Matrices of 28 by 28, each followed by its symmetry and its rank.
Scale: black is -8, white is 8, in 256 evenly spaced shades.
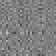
neither, rank five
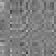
neither, rank three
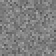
neither, full rank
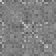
symmetric, rank five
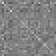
symmetric, rank five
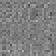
neither, rank five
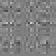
neither, rank three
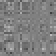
neither, rank three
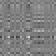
neither, rank two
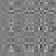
neither, rank two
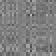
neither, rank three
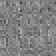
neither, rank five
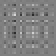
symmetric, rank one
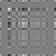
symmetric, rank one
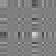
symmetric, rank one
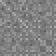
symmetric, rank five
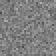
neither, full rank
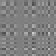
symmetric, rank one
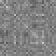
symmetric, rank five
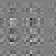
neither, rank two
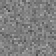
neither, full rank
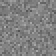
neither, full rank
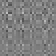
neither, rank two
